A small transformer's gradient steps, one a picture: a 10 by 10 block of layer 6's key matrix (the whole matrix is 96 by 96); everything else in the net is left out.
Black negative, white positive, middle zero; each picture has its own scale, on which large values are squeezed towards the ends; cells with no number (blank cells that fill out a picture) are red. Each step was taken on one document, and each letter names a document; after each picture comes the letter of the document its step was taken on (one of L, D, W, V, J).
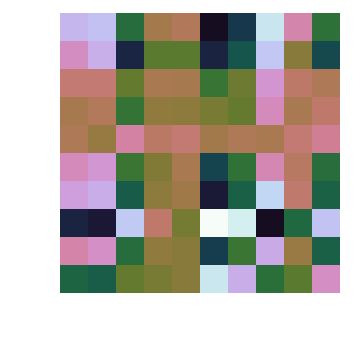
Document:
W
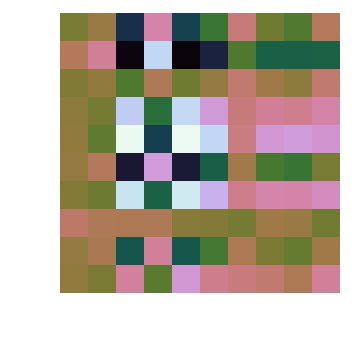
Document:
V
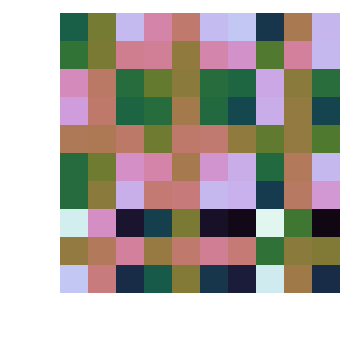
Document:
W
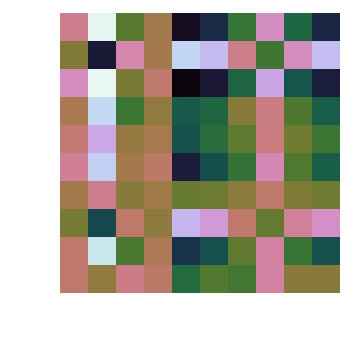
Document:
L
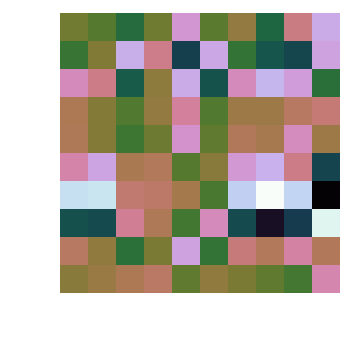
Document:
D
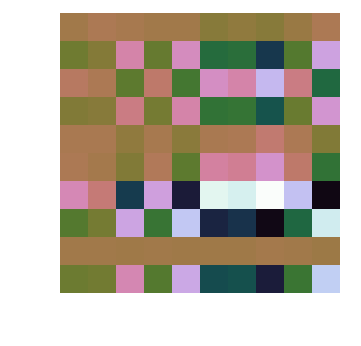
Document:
D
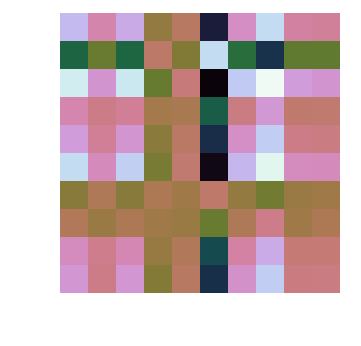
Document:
L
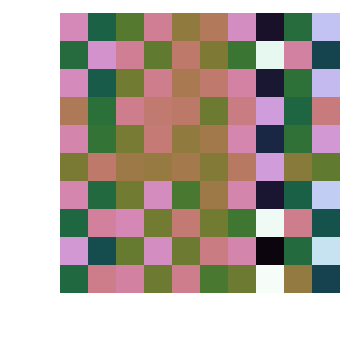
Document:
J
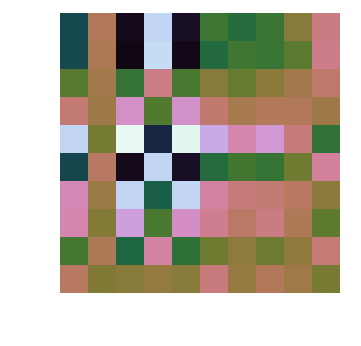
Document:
V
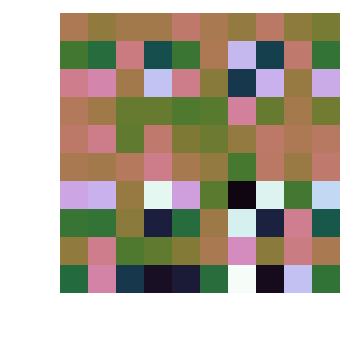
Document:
D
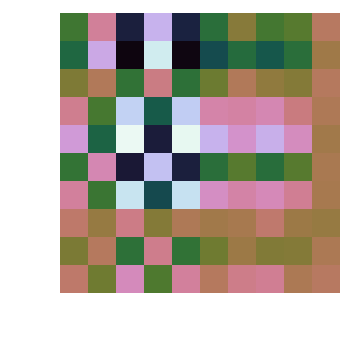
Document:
V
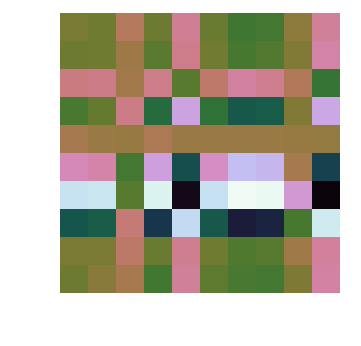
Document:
D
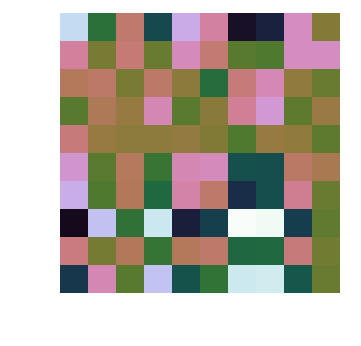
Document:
W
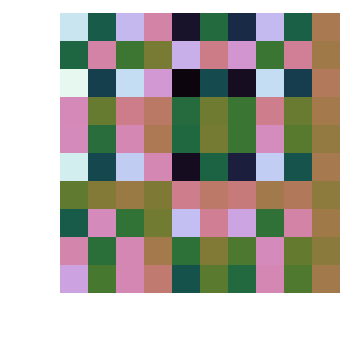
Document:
L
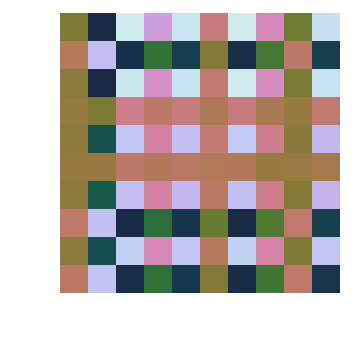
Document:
J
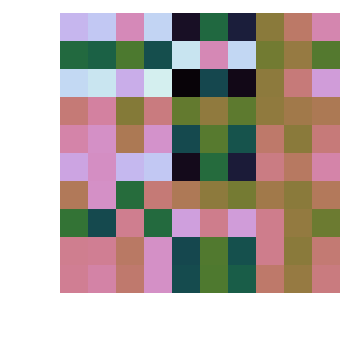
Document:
L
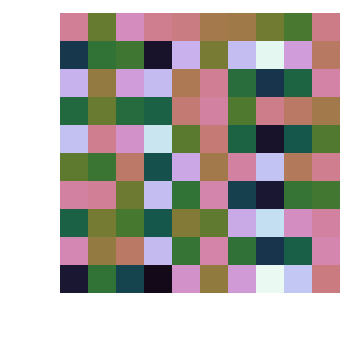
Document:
J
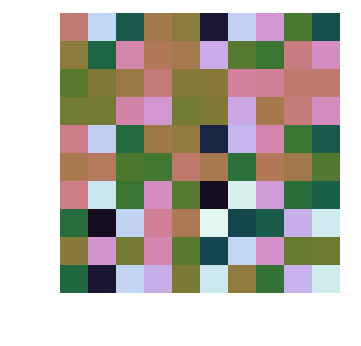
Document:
J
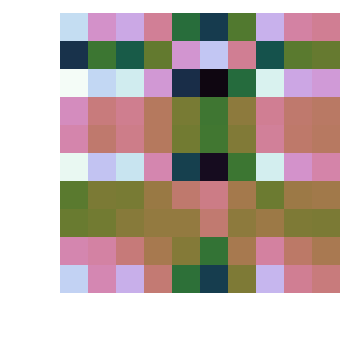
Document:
L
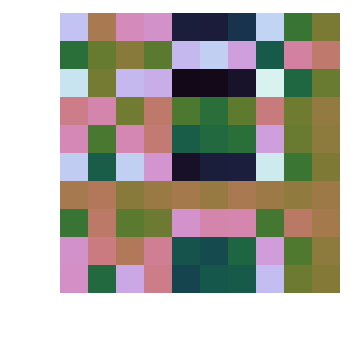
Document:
L
